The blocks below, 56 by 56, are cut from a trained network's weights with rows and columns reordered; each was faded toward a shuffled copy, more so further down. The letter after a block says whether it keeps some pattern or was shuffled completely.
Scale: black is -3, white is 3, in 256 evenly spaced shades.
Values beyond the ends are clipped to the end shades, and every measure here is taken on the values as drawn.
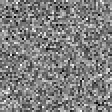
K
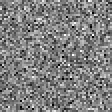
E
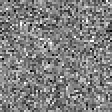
E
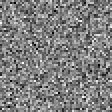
K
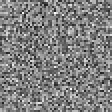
K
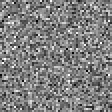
E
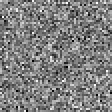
K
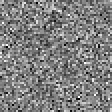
K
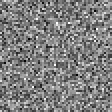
E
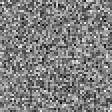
E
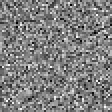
E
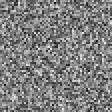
E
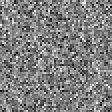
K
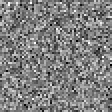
E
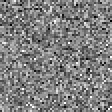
E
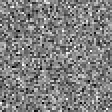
K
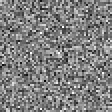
E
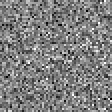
K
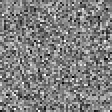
E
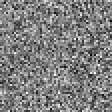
E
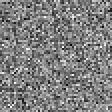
E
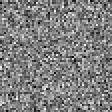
K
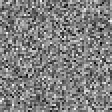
E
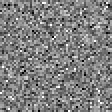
E
